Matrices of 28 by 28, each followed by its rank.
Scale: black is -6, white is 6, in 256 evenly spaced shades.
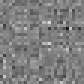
five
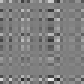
one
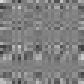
two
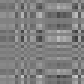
one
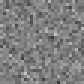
full rank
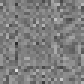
five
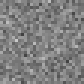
full rank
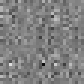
five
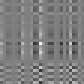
one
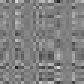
two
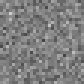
full rank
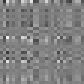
two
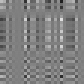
one
